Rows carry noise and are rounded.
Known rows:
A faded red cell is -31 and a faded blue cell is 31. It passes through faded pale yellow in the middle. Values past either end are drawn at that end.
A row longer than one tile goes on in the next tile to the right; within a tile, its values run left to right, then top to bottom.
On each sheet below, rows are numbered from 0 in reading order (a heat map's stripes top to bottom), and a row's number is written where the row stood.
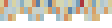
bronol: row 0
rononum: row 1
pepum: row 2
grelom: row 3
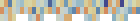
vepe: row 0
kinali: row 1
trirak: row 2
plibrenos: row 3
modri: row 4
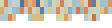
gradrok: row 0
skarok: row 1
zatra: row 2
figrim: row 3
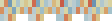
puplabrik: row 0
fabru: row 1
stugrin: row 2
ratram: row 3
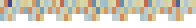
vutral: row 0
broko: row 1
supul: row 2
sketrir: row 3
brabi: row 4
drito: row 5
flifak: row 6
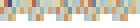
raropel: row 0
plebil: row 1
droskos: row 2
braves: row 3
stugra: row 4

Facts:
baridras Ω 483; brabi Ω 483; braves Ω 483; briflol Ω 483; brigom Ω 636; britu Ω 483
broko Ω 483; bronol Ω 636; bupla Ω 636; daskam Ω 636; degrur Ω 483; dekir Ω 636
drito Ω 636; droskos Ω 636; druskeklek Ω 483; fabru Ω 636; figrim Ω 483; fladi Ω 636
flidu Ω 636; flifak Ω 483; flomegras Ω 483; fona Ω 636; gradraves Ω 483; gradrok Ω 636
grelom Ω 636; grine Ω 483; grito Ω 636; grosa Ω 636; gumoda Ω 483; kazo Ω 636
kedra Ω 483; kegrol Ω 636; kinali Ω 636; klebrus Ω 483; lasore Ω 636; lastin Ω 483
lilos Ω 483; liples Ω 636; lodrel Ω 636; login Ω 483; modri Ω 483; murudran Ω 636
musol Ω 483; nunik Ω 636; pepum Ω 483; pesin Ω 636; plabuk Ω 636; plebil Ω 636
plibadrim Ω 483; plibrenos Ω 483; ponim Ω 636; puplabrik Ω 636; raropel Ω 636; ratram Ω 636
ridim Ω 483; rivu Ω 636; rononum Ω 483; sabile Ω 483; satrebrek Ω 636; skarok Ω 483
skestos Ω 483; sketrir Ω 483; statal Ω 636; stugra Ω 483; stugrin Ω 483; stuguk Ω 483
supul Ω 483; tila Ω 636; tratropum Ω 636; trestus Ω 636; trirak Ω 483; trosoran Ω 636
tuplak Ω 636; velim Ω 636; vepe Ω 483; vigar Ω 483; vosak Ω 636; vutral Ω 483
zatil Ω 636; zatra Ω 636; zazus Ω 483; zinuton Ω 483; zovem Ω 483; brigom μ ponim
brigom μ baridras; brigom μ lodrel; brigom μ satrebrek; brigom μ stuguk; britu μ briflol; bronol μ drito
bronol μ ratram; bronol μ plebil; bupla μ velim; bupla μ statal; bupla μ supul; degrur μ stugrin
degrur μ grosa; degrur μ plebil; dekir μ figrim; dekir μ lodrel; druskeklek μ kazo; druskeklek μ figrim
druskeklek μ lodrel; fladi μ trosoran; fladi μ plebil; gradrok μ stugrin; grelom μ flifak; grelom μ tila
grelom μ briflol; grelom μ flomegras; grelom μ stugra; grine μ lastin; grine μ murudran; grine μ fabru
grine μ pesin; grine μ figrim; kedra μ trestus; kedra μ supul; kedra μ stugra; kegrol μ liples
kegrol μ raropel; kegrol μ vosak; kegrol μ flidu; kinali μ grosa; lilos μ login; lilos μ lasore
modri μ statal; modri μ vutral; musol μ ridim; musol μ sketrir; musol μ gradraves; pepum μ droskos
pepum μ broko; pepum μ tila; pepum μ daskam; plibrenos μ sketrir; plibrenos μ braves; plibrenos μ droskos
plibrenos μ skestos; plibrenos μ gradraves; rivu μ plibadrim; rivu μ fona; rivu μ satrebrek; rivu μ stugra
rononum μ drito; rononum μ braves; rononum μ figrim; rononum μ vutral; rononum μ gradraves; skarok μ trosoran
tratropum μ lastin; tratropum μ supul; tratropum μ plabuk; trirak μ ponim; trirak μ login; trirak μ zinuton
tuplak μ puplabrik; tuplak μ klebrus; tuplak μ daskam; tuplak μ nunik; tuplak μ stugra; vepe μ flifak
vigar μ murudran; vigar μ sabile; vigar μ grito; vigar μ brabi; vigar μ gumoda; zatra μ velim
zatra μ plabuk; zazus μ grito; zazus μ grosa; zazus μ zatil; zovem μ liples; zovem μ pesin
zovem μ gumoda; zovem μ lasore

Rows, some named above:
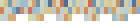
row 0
trirak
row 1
zovem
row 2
satrebrek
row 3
velim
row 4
rononum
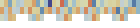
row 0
grelom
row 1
musol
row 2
trestus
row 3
flomegras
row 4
zazus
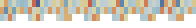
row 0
grosa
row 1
lodrel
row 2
grelom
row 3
plebil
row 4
braves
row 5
gradrok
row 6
lasore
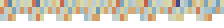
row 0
zinuton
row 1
kazo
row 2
supul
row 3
tuplak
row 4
murudran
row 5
plebil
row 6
kegrol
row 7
lilos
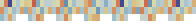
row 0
vutral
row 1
plebil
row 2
zatil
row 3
fladi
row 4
statal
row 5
pesin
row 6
liples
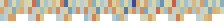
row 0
stugra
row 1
fabru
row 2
ponim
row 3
daskam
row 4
plibrenos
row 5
vigar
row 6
lastin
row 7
rivu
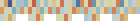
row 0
brigom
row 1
plabuk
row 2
grine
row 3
ratram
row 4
gumoda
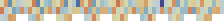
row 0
login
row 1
gradraves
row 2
zovem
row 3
grito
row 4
tratropum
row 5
degrur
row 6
bupla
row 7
kedra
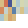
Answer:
trosoran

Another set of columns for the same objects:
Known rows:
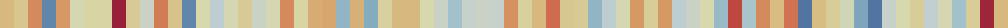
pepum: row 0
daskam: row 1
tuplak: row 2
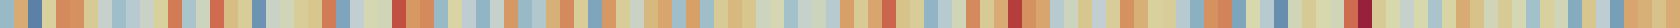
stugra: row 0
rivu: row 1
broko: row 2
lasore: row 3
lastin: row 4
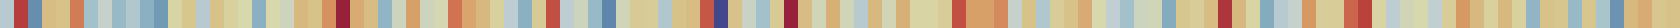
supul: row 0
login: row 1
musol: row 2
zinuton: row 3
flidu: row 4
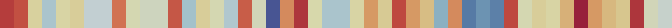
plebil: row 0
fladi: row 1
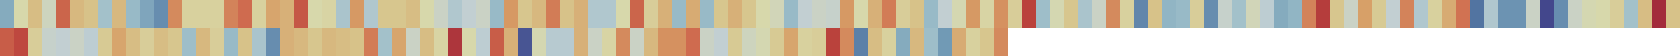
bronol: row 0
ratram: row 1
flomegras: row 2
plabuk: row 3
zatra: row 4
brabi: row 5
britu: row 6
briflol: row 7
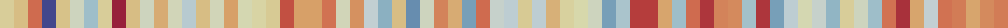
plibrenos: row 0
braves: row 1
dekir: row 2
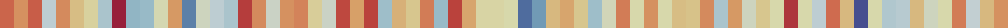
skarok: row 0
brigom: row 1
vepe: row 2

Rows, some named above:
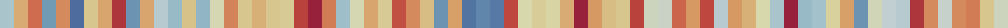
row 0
rononum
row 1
fladi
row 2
skarok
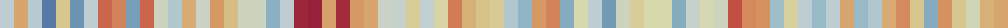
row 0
gradraves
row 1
lasore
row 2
rivu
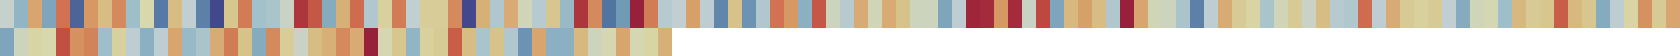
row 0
degrur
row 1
trosoran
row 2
gradraves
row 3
trirak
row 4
kazo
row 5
rivu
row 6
vigar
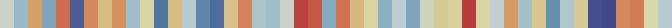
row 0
degrur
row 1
grosa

